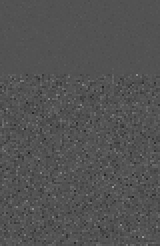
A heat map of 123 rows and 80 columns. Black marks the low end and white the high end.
Histogram: heavy tails on both sides. Seam: horizontal, 30% of the way down, the top part calmer. Stripes: none. Grain: fine. Odd rows or columns: none. Mirror symmetry: none. Slope: none. Average level on the scale: 30%.
